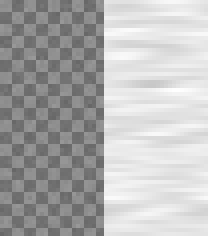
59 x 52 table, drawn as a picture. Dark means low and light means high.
It is made of 1 by 2 panels. Panel 1,1: middling, checkered. Panel 1,2: very high, streaked across, faint in contrast.
